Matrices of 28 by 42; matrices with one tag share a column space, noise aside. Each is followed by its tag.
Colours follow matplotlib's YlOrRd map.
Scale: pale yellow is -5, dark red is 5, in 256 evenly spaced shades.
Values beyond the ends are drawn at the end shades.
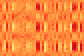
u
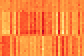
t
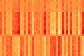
t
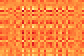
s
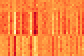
t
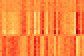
t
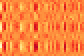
u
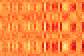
u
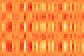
u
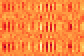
u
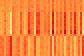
t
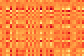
s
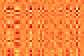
s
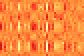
u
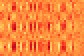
u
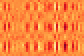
u
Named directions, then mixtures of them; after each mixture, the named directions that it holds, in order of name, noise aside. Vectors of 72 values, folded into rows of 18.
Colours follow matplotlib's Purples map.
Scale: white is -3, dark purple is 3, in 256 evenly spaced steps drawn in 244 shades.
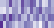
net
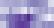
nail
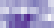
nail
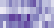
nail, net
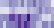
nail, net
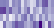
net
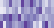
nail, net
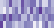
net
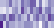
net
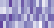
net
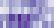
nail, net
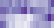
nail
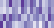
net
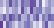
net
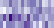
nail, net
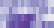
nail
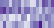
nail, net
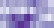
nail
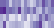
nail, net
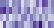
net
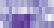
nail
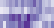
nail, net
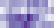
nail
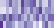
net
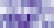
nail, net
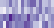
nail, net
